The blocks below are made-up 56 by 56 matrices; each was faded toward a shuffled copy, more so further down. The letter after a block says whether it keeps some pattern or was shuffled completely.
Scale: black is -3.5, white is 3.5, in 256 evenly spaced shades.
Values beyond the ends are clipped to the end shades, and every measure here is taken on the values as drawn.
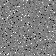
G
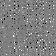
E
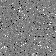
G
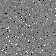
G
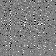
E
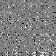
E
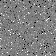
G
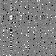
E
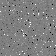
G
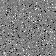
G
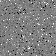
G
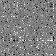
E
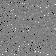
G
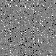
E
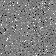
G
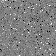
G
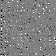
E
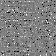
E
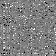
E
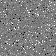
G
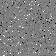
G
